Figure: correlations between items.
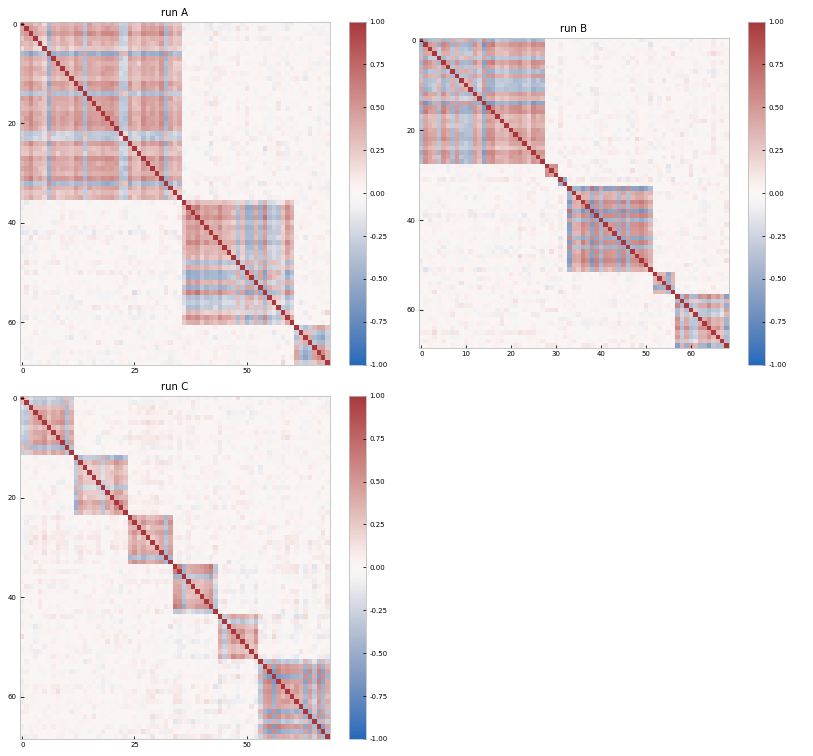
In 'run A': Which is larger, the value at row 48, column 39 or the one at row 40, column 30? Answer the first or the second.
the second
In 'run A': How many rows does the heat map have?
69
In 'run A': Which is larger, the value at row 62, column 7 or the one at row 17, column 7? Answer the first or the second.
the second
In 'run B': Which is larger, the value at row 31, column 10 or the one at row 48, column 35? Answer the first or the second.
the second
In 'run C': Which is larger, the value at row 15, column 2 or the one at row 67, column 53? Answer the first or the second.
the second
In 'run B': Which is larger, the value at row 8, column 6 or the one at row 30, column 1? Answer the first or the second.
the first
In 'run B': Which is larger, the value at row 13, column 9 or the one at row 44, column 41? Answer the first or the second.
the first
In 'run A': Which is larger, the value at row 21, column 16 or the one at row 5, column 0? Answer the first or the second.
the first
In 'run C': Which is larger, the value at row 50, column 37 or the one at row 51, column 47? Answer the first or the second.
the second
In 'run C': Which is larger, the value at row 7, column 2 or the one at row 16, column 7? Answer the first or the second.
the first
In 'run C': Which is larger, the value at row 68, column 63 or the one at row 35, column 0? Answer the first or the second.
the second
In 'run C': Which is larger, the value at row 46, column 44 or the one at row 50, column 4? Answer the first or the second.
the first
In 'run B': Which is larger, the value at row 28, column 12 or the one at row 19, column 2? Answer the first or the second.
the second
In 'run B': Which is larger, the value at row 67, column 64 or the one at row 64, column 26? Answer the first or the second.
the first
